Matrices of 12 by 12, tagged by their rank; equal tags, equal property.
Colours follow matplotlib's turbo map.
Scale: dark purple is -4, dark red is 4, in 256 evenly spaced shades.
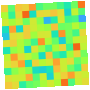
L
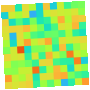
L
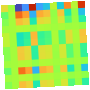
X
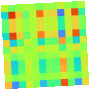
X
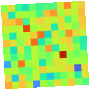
L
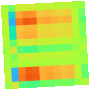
X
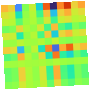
X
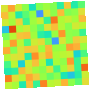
L
